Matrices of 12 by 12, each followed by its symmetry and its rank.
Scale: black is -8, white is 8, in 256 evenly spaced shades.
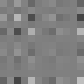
symmetric, rank one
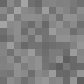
symmetric, full rank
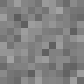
symmetric, full rank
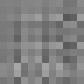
antisymmetric, rank two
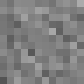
antisymmetric, full rank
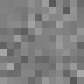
antisymmetric, full rank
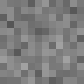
neither, full rank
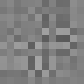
antisymmetric, rank two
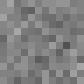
neither, full rank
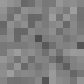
symmetric, full rank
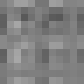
antisymmetric, rank two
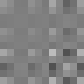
symmetric, rank one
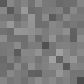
symmetric, full rank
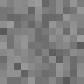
neither, full rank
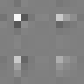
symmetric, rank one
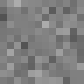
antisymmetric, full rank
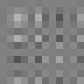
symmetric, rank one
